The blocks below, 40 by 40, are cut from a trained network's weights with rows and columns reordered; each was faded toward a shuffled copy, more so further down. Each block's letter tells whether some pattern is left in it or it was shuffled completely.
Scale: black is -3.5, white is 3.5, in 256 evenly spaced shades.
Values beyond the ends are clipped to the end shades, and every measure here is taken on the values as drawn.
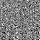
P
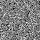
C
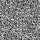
C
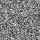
C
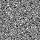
C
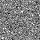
C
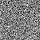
C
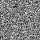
C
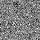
C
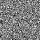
P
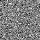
P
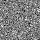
C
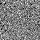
C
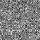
P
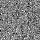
C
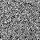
P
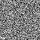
C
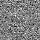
P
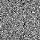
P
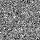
C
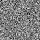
P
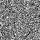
C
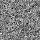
C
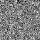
P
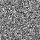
C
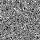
C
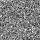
C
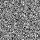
C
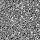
C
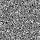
P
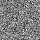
C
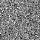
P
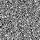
C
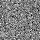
C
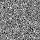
C
